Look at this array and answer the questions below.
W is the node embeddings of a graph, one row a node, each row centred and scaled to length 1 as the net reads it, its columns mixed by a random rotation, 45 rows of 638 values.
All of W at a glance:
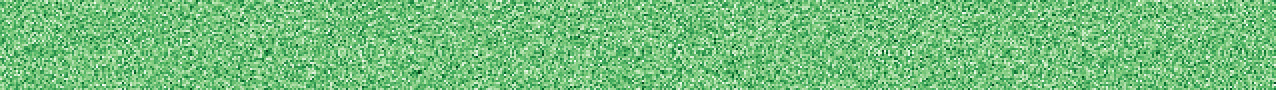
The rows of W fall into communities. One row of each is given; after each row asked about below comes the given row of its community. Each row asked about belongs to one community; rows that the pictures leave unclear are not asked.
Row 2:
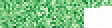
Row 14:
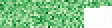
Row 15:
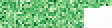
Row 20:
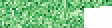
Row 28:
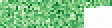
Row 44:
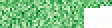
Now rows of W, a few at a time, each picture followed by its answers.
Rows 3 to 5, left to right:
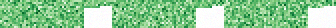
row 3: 44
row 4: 44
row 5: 28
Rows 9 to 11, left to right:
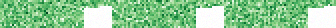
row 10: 15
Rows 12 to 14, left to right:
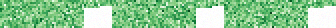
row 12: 14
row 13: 44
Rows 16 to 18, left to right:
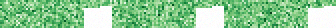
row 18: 14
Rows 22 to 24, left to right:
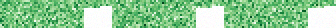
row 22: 15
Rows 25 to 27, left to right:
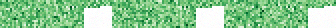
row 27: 44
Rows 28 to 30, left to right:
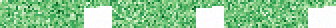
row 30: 2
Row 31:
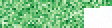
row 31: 20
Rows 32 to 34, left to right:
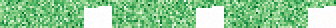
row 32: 28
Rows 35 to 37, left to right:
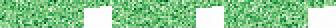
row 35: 15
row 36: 15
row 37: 2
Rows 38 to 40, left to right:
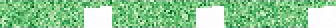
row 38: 44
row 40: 2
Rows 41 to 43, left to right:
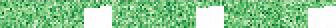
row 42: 28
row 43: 14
